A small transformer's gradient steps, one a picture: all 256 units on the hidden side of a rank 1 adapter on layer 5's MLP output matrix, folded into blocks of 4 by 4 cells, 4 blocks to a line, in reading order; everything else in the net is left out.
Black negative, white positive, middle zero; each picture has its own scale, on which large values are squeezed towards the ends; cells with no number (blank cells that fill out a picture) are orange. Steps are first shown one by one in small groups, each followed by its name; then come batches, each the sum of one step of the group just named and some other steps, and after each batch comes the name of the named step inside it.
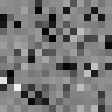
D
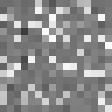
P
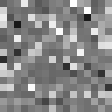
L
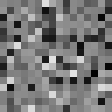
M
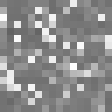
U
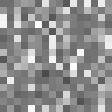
L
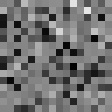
L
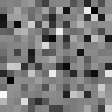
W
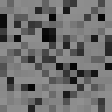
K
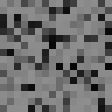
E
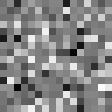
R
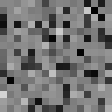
W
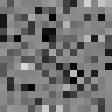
K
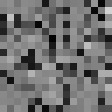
R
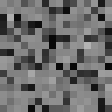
E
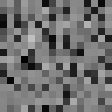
R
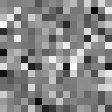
W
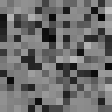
K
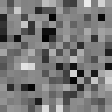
K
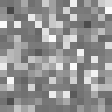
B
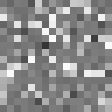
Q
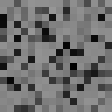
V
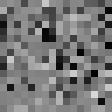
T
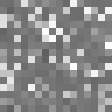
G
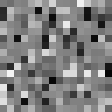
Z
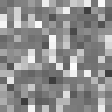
Z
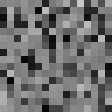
Z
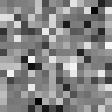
Q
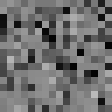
T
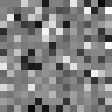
G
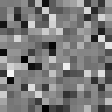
Q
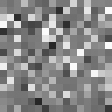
G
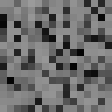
V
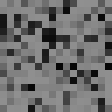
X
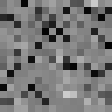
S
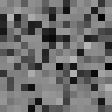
X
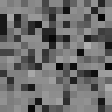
X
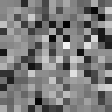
S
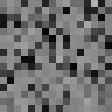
S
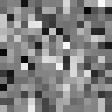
S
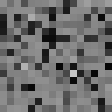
X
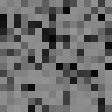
X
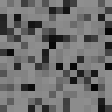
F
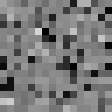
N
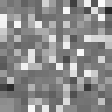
N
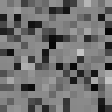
F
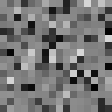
F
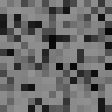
F
